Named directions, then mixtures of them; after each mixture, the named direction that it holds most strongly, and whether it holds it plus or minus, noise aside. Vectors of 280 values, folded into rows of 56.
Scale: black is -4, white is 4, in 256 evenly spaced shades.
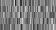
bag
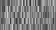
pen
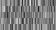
pen, minus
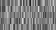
pen, plus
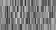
pen, minus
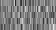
bag, plus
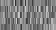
bag, plus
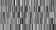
bag, minus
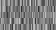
pen, minus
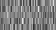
pen, plus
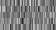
bag, minus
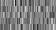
bag, plus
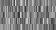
bag, minus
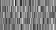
bag, plus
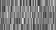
pen, plus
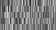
pen, plus
